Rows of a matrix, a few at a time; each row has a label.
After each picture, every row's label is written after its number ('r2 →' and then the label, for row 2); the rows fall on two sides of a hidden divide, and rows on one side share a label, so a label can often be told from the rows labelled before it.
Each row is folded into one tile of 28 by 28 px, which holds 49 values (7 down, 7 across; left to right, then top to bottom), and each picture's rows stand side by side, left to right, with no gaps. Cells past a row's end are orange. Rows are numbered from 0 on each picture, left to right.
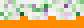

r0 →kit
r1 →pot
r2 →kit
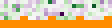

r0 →kit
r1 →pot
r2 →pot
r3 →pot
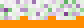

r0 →pot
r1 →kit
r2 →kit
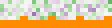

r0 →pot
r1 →pot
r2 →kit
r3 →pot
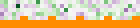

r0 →pot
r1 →pot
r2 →pot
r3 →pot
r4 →pot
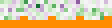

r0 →kit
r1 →pot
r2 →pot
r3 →pot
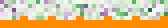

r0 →pot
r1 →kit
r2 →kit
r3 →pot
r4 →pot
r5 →pot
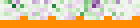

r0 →kit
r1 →pot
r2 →kit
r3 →kit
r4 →pot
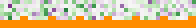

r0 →kit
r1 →kit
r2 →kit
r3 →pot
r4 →kit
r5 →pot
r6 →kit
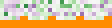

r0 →pot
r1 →pot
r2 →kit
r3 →kit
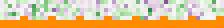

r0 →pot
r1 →kit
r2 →kit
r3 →pot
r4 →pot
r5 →pot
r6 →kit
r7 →kit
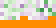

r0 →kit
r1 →kit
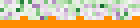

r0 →kit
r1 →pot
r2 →kit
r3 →pot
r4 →pot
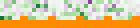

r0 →pot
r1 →pot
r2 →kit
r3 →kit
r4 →pot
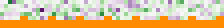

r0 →kit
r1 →pot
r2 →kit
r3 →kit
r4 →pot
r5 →pot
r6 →kit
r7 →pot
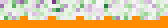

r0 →kit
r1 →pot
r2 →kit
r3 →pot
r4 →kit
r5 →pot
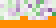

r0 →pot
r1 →pot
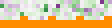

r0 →kit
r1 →kit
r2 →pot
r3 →pot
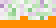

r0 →pot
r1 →pot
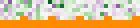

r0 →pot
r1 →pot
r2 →kit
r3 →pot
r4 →pot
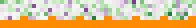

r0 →pot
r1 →pot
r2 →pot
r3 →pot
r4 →kit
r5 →kit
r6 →kit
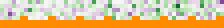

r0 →kit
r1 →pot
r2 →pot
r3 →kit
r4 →pot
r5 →kit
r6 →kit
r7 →kit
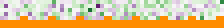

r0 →pot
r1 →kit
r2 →pot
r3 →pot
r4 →kit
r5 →kit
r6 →kit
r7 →kit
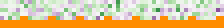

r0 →pot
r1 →kit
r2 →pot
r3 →pot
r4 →kit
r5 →kit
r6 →pot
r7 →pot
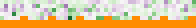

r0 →pot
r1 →pot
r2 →kit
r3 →pot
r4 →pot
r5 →pot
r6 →pot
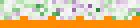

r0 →kit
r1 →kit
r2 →pot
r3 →pot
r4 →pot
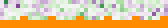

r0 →pot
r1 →pot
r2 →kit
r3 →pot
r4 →pot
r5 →pot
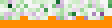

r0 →pot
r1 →kit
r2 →pot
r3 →kit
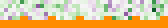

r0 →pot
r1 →kit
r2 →kit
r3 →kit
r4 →kit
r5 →kit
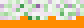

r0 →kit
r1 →kit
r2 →pot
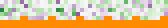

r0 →kit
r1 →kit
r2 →kit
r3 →pot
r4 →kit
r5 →kit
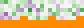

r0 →pot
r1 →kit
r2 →pot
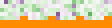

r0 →kit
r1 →kit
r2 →kit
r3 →kit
